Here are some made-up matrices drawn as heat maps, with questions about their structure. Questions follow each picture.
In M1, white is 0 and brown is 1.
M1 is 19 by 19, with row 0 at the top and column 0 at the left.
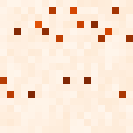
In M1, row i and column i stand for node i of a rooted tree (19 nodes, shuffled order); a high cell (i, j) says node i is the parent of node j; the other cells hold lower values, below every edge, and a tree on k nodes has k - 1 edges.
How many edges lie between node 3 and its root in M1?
0
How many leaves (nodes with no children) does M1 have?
13
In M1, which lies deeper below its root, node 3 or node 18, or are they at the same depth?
node 18
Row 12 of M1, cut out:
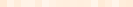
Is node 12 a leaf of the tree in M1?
yes
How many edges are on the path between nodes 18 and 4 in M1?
4
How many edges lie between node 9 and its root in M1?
2
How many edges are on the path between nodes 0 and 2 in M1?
5
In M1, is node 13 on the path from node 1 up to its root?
yes
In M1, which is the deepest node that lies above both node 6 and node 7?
13
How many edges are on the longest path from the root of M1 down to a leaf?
3
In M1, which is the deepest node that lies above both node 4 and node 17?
13
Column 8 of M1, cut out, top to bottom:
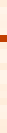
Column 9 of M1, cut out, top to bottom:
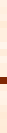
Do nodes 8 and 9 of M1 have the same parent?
no
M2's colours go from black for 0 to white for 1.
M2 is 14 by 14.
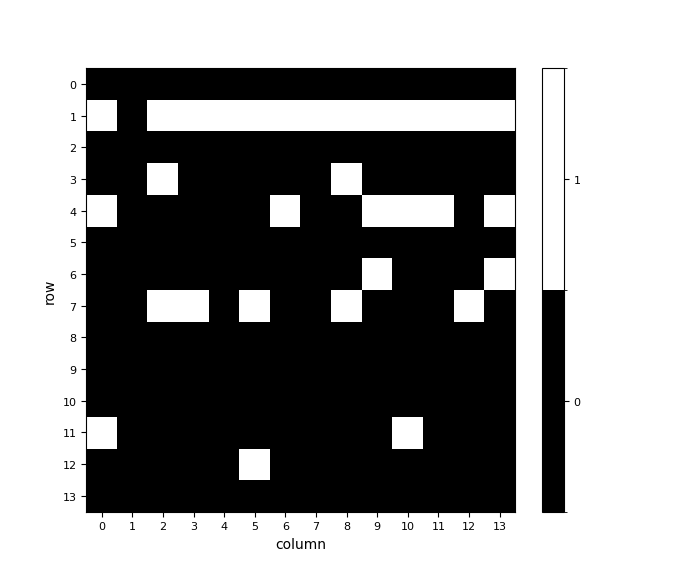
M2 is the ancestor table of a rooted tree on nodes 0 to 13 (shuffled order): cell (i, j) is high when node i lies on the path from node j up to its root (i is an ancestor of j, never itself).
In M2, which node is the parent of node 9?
6
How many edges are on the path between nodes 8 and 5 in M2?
4
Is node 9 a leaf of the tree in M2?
yes
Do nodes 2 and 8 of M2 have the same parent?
yes
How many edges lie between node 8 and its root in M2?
3
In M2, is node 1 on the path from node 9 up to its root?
yes
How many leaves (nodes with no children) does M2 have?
7
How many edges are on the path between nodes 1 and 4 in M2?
1
